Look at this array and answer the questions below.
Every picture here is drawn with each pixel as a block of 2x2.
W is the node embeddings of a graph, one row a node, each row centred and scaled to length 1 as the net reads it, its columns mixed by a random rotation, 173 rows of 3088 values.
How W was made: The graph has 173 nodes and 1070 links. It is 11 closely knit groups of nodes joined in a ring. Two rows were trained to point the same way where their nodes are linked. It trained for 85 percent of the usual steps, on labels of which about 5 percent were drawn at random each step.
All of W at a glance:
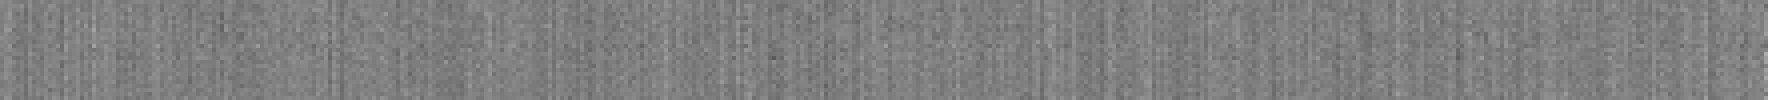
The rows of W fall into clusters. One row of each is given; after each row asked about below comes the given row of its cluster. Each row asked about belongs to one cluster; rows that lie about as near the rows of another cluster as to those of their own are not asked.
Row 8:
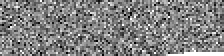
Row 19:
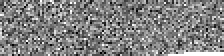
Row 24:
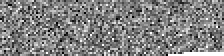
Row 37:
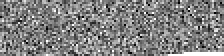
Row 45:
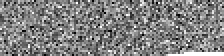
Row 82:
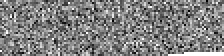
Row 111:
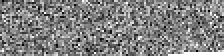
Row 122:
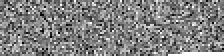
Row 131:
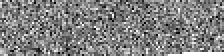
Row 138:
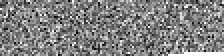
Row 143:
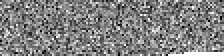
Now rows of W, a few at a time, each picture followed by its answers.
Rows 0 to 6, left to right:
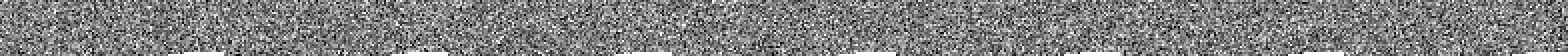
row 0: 82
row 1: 45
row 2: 8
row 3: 19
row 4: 143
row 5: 24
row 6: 122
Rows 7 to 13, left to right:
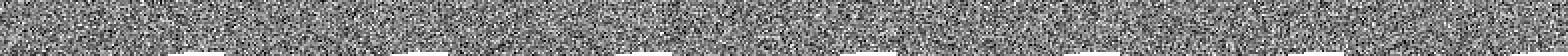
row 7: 45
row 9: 8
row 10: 138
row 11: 138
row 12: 143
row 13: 8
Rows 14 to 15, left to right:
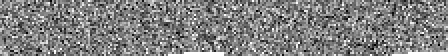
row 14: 131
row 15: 138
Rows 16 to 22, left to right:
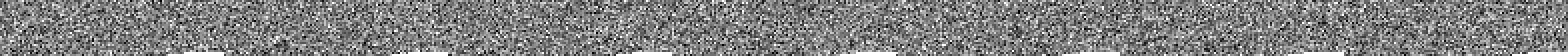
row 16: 45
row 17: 8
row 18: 143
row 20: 8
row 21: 111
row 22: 24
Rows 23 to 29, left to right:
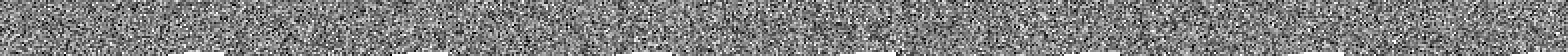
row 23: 143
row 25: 122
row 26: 131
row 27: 24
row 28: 111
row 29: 8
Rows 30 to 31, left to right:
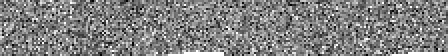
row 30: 19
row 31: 82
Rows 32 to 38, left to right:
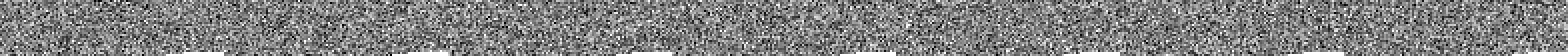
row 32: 131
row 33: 24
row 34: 24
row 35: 138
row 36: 19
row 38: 138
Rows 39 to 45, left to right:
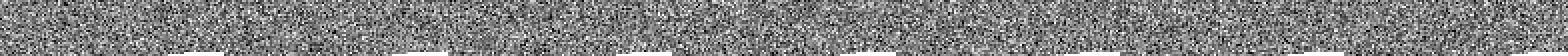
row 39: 82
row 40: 111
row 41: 111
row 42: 19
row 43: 37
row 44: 37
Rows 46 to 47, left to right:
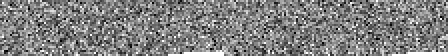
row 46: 24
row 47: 131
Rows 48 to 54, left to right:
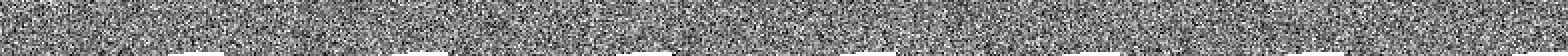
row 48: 19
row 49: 19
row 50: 24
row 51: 24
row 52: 82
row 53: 131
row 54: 24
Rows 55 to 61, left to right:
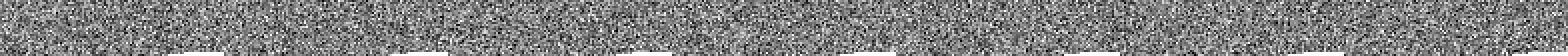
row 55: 82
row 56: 131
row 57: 143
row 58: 111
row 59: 122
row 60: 37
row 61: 143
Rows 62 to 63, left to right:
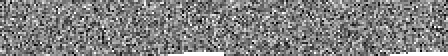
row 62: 37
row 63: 8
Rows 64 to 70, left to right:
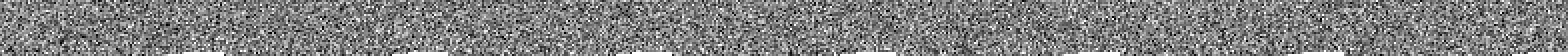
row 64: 131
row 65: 143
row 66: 143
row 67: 143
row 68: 131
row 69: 37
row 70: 24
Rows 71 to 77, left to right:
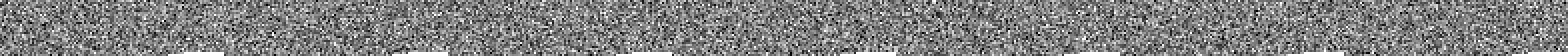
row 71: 138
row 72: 143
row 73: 122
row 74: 143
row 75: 122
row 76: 37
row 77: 82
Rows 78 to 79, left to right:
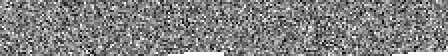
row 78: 82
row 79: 24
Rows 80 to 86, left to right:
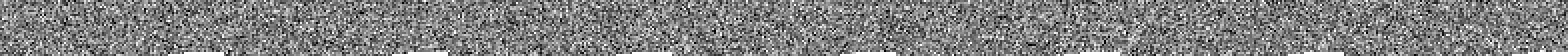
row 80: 82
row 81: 24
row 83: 122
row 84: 138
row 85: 45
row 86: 19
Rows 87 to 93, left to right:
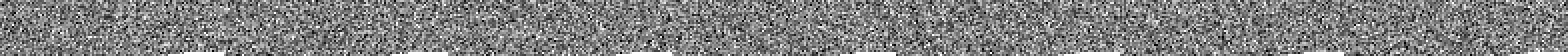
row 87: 138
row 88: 45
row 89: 111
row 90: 122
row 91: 111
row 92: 37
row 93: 8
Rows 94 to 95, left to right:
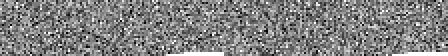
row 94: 8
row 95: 122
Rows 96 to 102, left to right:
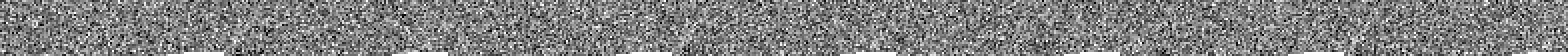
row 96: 37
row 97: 45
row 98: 122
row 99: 45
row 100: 138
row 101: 122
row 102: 45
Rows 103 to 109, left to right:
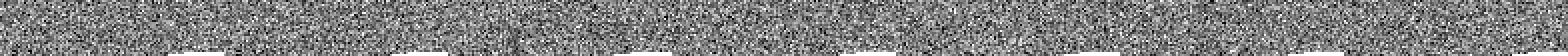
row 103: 45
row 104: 45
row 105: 131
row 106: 138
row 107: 37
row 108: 19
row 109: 24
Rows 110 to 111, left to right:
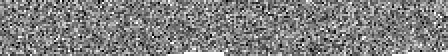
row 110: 8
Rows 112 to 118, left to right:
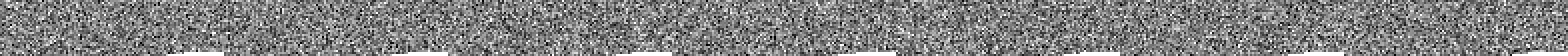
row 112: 8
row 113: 37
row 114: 131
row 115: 37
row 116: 82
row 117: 138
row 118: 143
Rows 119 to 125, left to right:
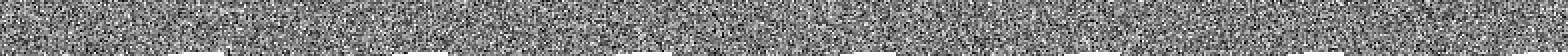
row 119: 111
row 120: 24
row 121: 131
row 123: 122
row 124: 45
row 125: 111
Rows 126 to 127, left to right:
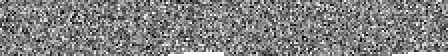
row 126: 138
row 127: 122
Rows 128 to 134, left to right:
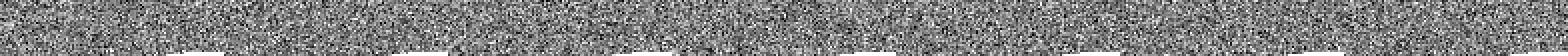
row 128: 19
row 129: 8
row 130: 131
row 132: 37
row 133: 37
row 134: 8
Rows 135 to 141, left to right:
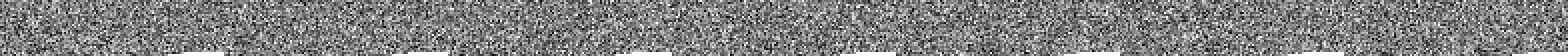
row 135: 37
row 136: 24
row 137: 45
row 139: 111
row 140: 111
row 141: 122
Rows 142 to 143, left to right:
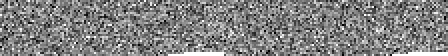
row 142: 138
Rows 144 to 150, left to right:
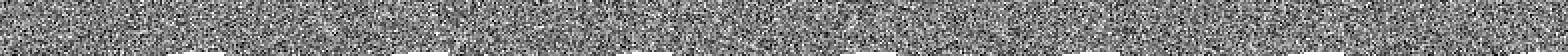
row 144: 45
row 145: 8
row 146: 45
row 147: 138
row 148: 8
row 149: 138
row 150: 8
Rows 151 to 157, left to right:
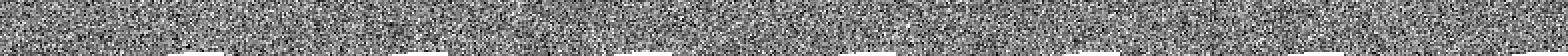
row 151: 45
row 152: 131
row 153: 19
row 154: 8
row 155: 19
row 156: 82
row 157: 37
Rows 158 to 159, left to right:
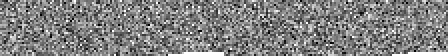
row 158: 122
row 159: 24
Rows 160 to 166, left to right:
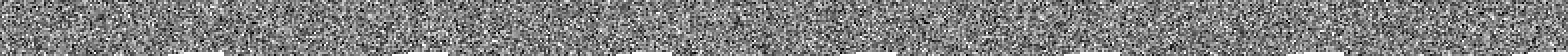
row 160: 111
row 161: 138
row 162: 143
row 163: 82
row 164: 138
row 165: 8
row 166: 24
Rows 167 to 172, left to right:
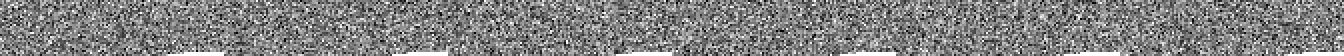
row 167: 8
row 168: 24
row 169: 122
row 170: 45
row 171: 138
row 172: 131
